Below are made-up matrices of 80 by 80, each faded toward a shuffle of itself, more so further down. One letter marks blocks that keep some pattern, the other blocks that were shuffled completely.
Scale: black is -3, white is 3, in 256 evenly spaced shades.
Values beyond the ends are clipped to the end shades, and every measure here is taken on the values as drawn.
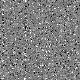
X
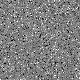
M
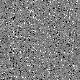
X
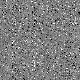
X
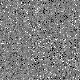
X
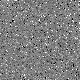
M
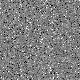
M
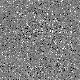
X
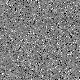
M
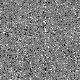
X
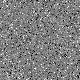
M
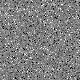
M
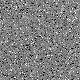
M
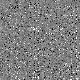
X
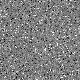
M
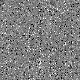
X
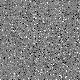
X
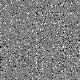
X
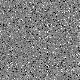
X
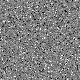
M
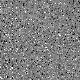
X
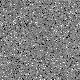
M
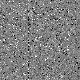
X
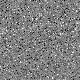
M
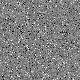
M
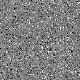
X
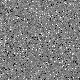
M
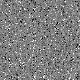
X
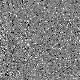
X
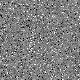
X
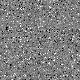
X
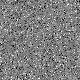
M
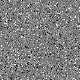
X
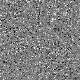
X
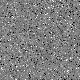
M
